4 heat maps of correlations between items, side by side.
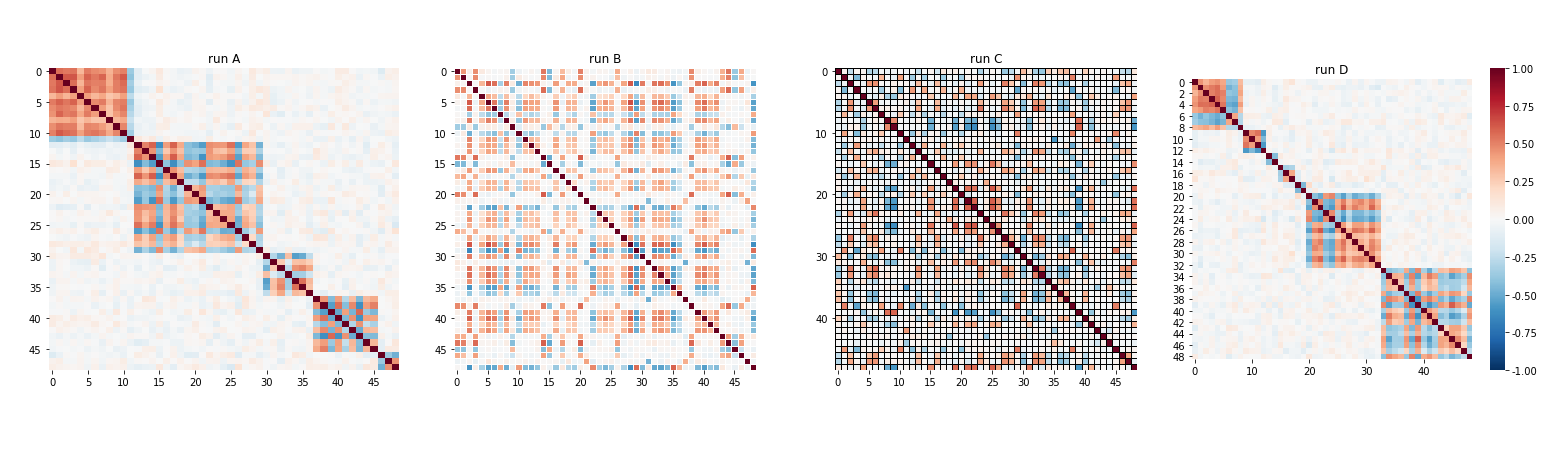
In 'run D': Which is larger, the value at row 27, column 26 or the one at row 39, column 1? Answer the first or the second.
the first
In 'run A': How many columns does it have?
49
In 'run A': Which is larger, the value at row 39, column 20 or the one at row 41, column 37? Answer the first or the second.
the first
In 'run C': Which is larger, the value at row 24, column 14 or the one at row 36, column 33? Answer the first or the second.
the first
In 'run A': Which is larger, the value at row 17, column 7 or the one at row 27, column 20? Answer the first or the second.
the first
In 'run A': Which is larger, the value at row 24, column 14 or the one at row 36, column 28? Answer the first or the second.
the first
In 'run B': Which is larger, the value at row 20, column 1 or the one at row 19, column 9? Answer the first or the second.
the first
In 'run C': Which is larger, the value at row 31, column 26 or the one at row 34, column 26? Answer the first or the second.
the first
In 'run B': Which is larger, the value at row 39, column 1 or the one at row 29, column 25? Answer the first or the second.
the first
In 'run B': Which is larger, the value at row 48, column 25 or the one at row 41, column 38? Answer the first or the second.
the second
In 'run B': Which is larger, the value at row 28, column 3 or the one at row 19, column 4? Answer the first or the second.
the second
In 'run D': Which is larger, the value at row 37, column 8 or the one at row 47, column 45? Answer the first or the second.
the second
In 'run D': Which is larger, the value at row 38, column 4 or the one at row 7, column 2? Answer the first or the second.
the first
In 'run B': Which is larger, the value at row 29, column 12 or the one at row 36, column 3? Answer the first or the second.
the second
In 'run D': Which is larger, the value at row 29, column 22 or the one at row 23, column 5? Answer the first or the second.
the first
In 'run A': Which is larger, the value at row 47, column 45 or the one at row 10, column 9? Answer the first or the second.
the second
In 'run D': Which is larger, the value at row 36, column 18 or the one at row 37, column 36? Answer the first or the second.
the first
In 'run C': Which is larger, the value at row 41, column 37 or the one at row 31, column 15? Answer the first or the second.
the second
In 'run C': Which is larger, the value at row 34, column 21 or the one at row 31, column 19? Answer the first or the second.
the second
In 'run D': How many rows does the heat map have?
49
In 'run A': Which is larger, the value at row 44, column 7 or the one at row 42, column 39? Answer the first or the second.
the first
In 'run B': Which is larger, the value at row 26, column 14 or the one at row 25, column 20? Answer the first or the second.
the first
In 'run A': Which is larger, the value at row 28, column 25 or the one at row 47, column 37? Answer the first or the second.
the first
